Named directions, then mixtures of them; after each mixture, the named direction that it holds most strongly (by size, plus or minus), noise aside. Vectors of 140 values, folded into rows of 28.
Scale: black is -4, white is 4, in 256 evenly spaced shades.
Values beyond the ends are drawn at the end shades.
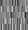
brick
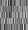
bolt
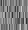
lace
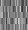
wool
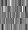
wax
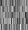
brick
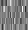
wax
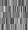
wax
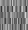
brick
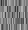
lace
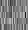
bolt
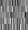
brick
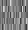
wax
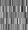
wool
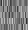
lace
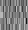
wool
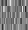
wax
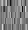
wax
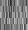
bolt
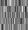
wax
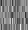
brick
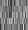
bolt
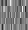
wax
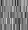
wool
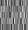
bolt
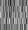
bolt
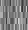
wool
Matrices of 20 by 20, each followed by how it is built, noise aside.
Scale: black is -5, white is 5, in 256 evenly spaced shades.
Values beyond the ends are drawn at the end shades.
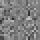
low rank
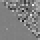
upper triangular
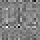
low rank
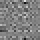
low rank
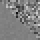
upper triangular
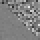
upper triangular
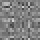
low rank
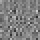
low rank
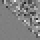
upper triangular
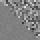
upper triangular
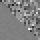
upper triangular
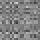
low rank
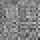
low rank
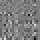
low rank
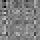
low rank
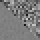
upper triangular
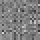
low rank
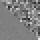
upper triangular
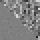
upper triangular
